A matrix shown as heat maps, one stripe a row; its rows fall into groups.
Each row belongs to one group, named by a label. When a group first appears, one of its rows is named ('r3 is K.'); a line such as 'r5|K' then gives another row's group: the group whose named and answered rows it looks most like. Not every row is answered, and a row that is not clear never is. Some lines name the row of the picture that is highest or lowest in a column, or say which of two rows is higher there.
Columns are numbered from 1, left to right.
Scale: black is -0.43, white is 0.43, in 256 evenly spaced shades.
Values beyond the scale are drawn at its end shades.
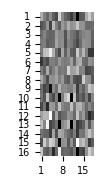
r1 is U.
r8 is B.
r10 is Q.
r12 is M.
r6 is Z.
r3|B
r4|B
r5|M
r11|Z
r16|U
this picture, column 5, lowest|16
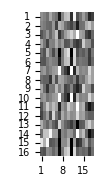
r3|M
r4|B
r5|Q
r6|Q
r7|Z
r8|U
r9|B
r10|Z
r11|M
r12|M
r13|U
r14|M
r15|Q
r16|Q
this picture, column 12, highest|1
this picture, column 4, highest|14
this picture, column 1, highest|15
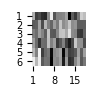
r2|M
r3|M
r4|B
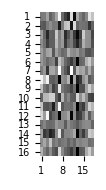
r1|Z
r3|B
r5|M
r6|U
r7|Z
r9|U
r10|M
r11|U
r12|Q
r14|U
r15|M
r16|U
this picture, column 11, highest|7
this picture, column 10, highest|2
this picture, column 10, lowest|1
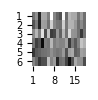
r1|Z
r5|Z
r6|B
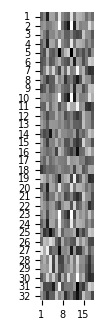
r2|Z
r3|B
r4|Z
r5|Q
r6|Z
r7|M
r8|B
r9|Z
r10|Z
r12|B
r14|U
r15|B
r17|M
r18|Z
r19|Q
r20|Z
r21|B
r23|Z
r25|U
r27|Q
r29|M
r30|M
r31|U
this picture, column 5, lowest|31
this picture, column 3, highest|27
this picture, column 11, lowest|5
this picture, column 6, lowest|16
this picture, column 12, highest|19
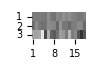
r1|M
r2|B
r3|M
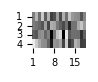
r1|M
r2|U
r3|Q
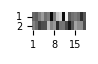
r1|Q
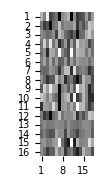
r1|Q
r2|U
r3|U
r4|M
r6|M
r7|Q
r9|M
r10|Q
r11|M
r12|U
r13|B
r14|B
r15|Z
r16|B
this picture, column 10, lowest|15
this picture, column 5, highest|11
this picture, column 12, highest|10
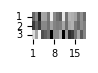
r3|Q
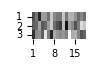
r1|Z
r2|Z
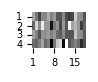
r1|B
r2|M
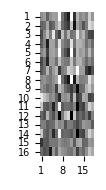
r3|M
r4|Z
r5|Z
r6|Z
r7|M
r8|Z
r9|U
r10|Q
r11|U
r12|Q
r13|B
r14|U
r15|Z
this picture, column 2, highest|10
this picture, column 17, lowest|7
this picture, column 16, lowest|7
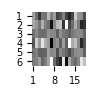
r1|B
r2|Q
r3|B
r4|M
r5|B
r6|Z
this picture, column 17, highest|6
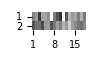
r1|Z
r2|M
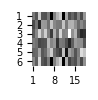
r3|M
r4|B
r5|Z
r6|Q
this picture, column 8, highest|3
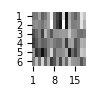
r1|Z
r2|Z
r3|M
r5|U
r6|M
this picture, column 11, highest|2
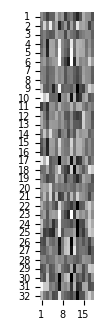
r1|B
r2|M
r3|B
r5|Z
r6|Z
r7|B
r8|B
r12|B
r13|B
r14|M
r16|Z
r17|Q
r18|Z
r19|B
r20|M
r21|M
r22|U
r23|Z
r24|U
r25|U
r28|B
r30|Q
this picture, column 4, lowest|25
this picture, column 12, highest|27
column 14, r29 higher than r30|Yes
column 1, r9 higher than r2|Yes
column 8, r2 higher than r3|No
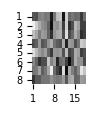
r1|Q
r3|Q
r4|Z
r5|Q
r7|Z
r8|Z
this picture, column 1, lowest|8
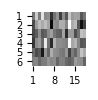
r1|M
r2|M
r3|Z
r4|M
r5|U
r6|B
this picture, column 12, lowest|3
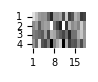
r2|Z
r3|U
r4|Q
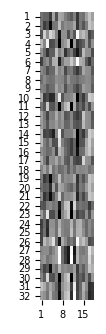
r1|U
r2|U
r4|Q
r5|B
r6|M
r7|B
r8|B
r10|U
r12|B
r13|B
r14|U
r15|U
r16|U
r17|B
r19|U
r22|Q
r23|Q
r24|Z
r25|Z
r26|M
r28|Z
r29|U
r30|Q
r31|Q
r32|Q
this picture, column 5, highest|26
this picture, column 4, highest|3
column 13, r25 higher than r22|Yes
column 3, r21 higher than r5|Yes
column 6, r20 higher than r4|No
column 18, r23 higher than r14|No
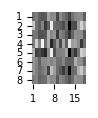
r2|U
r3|B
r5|U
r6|B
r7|U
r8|B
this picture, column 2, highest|4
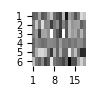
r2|M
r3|Z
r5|M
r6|U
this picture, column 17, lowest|5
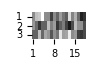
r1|M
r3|M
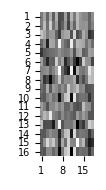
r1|M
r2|M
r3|Q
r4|Z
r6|B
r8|U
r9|M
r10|Q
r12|M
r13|U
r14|Q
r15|M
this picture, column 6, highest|6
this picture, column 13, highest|15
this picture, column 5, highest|15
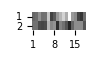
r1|M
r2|B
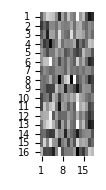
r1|M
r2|Z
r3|Z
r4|U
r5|B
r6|M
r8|Q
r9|B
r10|M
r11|M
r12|M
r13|M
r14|B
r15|M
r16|U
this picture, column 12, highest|8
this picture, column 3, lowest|3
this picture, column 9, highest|8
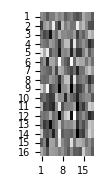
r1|B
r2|M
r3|U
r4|Q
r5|Q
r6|Z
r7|U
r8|Q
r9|Q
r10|B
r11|U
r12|Q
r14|U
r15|Z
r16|B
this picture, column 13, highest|2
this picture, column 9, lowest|10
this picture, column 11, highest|6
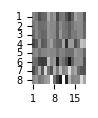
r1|B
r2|B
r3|B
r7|M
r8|Z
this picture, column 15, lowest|4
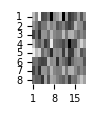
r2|B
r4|U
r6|B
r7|Z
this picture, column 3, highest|1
